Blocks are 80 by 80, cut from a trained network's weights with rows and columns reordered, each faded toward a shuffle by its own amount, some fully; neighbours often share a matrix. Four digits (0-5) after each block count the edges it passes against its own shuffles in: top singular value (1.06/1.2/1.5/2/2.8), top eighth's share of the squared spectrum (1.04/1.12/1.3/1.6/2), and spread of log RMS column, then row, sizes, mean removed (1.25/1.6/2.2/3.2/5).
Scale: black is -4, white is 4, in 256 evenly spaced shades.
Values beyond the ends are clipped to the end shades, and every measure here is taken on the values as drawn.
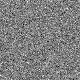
0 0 0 0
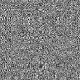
4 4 2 3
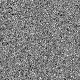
0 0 0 0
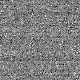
2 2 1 0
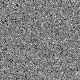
0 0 0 0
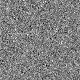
0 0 0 0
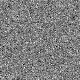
0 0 0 0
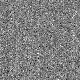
1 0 0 0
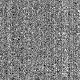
3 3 1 2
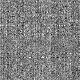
3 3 0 2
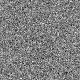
2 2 0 0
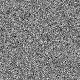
2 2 0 0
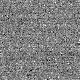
2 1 0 0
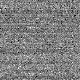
3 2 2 0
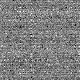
3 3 2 1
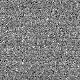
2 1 1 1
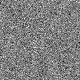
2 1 0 0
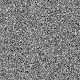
2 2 0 0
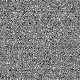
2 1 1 0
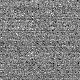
3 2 1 0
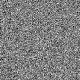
3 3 1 0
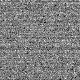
3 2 1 0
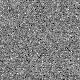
1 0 0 0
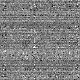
4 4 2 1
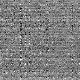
3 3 3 1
